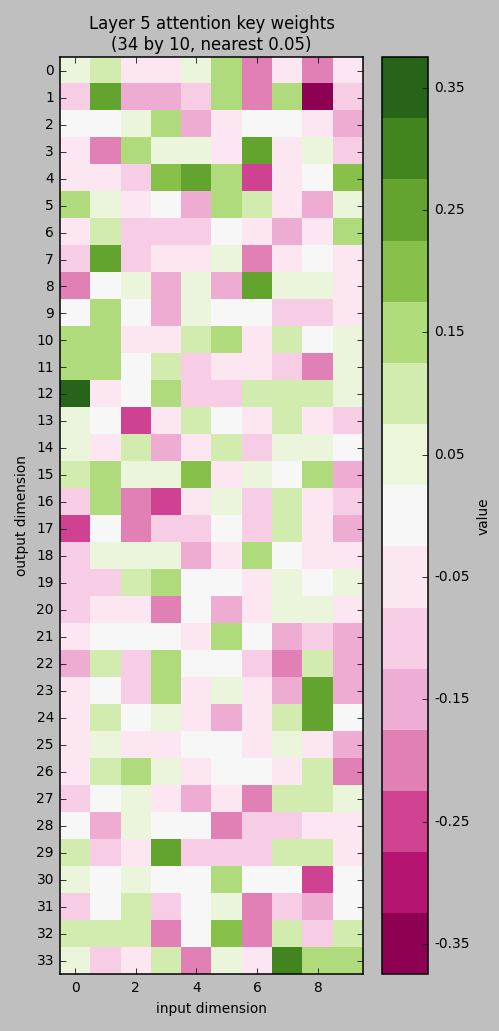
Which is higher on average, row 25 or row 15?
row 15
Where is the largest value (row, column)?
12 0
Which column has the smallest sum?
6
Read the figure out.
Title: Layer 5 attention key weights (34 by 10, nearest 0.05)
x-axis: input dimension, ticks 0 2 4 6 8
y-axis: output dimension, ticks 0 1 2 3 4 5 6 7 8 9 10 11 12 13 14 15 16 17 18 19 20 21 22 23 24 25 26 27 28 29 30 31 32 33 (0 at the top)
Colour bar: value, ticks -0.35 -0.25 -0.15 -0.05 0.05 0.15 0.25 0.35
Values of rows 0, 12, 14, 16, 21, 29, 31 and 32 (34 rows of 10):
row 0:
0.05 0.1 -0.05 -0.05 0.05 0.15 -0.2 -0.05 -0.2 -0.05
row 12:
0.35 -0.05 0 0.15 -0.1 -0.1 0.1 0.1 0.1 0.05
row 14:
0.05 -0.05 0.1 -0.15 -0.05 0.1 -0.1 0.05 0.05 0
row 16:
-0.1 0.15 -0.2 -0.25 -0.05 0.05 -0.1 0.1 -0.05 -0.1
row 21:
-0.05 0 0 0 -0.05 0.15 0 -0.15 -0.1 -0.15
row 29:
0.1 -0.1 -0.05 0.25 -0.1 -0.1 -0.1 0.1 0.1 -0.05
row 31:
-0.1 0 0.1 -0.1 0 0.05 -0.2 -0.1 -0.15 0
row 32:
0.1 0.1 0.1 -0.2 0 0.2 -0.2 0.1 -0.1 0.1
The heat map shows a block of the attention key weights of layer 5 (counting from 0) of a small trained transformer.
